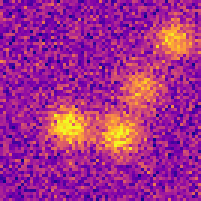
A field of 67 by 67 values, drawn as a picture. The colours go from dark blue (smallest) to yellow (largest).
Slope: none. Stripes: none. Bumps: four. Average level on the scale: 40%.
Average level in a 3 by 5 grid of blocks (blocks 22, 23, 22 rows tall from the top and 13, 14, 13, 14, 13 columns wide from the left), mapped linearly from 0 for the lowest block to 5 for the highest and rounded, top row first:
0 0 0 1 4
1 4 3 5 1
0 2 2 2 0
